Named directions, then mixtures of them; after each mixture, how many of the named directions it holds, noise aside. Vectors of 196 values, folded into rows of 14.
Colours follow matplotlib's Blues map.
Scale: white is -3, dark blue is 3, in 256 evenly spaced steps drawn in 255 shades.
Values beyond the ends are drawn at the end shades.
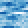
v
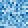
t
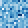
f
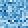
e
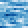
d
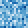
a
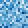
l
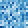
two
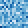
three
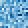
two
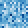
three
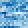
two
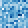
one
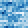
two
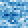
two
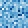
two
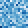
two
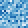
two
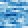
one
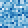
three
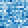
two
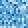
one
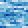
one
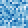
one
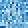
two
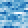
one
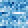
three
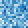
three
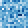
one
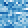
two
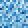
one
